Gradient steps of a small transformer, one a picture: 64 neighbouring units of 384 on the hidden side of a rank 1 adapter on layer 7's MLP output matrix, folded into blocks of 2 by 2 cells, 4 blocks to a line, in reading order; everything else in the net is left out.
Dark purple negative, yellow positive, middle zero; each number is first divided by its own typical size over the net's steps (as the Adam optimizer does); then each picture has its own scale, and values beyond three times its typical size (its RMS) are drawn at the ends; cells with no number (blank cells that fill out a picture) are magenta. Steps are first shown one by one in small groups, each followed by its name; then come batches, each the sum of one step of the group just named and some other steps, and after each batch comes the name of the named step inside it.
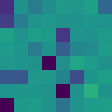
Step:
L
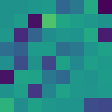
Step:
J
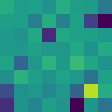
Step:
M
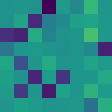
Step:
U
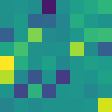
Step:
U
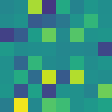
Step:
U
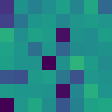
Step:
L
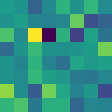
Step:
M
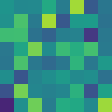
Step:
M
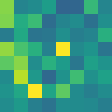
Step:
J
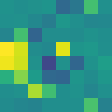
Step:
J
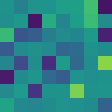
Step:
J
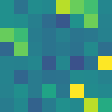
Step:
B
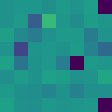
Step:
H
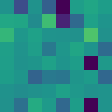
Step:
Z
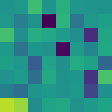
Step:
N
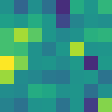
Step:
Z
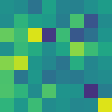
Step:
N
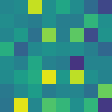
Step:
H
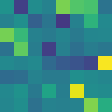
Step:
B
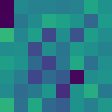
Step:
N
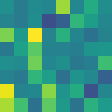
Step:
B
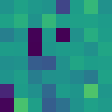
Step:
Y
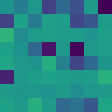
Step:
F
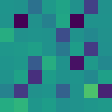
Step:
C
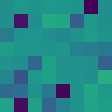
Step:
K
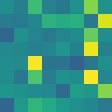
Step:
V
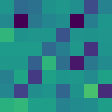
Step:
C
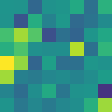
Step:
C
